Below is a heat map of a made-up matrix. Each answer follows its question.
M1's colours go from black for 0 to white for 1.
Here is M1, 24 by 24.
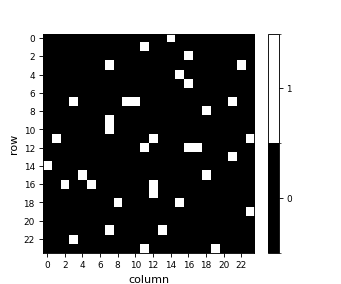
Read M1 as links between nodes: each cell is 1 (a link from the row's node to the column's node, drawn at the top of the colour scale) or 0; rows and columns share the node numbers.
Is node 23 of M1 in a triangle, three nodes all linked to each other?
no
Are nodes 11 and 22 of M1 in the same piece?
no
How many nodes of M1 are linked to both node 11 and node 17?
1
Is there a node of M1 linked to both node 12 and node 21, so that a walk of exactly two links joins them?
no
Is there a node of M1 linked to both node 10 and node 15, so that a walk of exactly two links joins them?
no
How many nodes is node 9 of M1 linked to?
1
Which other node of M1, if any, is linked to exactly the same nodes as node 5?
node 2
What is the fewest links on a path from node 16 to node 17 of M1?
2
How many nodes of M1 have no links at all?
2
